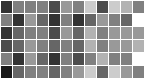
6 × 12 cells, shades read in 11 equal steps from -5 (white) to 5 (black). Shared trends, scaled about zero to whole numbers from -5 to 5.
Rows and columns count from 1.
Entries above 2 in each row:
1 3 1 0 2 1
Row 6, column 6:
0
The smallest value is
-5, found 2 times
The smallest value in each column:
0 0 -1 0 1 -1 -1 -3 -2 -3 -2 -5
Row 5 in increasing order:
-5 -2 -1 0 0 0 0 0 1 2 3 3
